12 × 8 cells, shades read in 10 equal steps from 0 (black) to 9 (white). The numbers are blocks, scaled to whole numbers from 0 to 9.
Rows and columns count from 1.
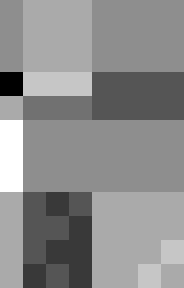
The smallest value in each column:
0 2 2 2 3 3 3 3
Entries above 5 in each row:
3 3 3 3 1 1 1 1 5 5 5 5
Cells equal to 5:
36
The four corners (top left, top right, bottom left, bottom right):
5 5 6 6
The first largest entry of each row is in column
2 2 2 2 1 1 1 1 1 1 8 7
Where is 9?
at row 6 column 1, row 7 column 1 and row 8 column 1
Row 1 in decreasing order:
6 6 6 5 5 5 5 5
